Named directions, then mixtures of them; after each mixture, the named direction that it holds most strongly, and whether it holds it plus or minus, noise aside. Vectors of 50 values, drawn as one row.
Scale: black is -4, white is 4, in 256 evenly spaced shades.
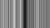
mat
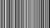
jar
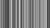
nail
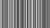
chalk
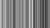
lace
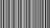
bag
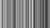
lace, plus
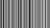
bag, plus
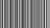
bag, minus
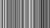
lace, plus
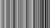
lace, plus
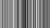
chalk, plus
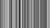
nail, minus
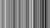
lace, plus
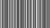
chalk, plus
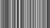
nail, plus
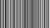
jar, minus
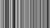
nail, plus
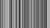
nail, minus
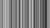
nail, minus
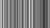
lace, plus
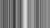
mat, minus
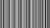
bag, plus
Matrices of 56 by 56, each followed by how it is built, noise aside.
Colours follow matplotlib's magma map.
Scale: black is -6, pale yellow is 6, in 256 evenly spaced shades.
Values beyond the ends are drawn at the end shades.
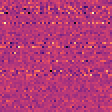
uneven rows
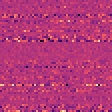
uneven rows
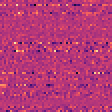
uneven rows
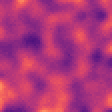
smooth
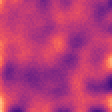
smooth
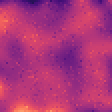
smooth
